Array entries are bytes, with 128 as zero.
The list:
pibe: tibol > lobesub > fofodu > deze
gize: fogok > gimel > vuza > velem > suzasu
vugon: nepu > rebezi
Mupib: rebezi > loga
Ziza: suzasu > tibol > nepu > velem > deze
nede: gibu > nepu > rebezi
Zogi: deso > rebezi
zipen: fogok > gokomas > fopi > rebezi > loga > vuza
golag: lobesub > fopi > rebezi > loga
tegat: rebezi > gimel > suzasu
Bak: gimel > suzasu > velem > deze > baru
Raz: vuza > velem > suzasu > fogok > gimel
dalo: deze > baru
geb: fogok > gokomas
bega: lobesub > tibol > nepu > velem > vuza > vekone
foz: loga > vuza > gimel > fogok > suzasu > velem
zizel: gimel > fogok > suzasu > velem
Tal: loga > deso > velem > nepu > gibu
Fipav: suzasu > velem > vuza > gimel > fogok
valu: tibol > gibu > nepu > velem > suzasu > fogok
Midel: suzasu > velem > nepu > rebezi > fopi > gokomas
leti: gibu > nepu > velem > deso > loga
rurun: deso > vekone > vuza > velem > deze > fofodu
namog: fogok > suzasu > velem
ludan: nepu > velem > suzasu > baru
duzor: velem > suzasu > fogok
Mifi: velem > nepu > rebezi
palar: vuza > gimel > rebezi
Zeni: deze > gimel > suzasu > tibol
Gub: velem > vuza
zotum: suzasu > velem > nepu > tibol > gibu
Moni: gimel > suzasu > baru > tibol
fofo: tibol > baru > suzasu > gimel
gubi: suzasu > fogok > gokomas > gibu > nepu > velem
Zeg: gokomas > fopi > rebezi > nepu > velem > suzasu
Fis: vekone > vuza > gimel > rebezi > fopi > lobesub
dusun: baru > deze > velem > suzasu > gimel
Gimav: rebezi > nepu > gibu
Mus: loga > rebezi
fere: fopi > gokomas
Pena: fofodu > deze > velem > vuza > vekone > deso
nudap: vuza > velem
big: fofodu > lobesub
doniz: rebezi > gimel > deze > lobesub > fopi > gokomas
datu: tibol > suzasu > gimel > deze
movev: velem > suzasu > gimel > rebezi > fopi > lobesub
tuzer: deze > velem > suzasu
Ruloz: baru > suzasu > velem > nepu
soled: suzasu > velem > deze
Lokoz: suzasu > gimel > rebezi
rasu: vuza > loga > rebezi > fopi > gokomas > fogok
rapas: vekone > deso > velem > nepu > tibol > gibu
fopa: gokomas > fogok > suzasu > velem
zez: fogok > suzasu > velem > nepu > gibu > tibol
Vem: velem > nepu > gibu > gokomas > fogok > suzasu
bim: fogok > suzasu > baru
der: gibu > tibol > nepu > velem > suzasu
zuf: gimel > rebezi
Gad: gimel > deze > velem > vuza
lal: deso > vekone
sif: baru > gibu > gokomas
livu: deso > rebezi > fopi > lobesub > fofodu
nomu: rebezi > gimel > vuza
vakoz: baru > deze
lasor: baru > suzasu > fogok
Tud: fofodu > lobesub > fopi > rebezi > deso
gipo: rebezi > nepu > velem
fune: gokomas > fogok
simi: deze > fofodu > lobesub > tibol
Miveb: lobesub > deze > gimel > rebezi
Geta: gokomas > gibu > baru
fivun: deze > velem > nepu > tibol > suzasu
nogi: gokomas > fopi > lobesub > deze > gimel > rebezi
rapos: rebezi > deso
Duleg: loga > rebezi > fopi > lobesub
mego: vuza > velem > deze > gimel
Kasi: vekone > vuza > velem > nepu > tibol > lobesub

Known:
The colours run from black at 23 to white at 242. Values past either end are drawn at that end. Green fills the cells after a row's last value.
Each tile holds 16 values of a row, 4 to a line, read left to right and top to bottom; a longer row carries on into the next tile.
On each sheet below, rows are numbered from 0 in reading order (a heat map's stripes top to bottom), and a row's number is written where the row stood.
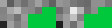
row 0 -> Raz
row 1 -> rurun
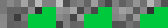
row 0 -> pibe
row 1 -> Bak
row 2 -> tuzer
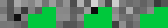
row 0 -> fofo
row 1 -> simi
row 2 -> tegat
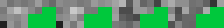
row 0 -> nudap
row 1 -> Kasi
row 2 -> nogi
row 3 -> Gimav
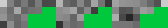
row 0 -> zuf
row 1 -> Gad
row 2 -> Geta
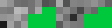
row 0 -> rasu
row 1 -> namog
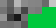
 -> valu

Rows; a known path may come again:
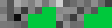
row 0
fofo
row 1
zizel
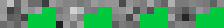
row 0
fere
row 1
Kasi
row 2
soled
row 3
fopa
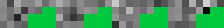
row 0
Ziza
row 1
fune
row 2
nomu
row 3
simi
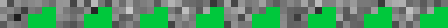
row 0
zez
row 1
Miveb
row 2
Mifi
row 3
Mupib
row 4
Fipav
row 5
pibe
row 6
vugon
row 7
livu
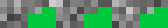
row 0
leti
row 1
Lokoz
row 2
rapos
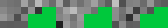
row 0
dalo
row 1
Raz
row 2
Moni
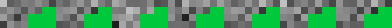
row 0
gize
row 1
fivun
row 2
rasu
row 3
Ruloz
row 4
tuzer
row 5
Bak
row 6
Zeni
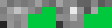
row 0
nudap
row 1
Tal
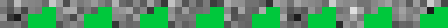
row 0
valu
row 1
duzor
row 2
Gad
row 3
doniz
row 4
Gimav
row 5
sif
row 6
rapas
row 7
Pena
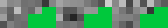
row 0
gipo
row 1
Geta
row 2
Tud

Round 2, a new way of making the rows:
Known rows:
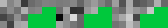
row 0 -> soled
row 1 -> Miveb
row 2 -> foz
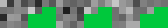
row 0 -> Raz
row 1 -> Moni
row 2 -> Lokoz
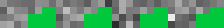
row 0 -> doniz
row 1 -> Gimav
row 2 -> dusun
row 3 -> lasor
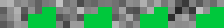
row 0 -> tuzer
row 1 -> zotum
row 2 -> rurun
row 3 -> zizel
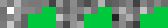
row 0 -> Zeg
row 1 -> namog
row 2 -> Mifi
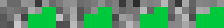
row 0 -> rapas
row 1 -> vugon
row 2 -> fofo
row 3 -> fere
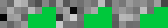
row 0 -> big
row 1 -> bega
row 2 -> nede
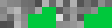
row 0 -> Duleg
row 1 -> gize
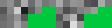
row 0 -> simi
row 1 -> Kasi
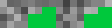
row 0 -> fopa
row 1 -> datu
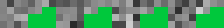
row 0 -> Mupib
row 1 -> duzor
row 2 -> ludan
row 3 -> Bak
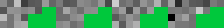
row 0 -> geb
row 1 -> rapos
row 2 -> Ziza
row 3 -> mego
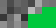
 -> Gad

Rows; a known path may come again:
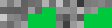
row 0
bim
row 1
Fipav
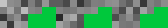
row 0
Midel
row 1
Gub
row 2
zuf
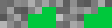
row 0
rurun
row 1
zez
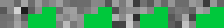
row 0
simi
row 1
tegat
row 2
ludan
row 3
rapas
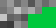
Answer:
Ruloz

